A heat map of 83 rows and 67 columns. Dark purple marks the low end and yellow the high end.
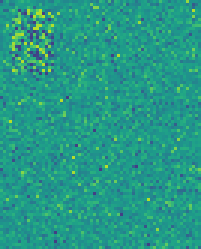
No single row or column stands out from its neighbours. The distribution is heavy-tailed on both sides. The texture is fine-grained noise. The top left is the roughest part. There are no regular stripes. An odd patch, rougher than its surroundings, sits in the top left. There is no overall slope.
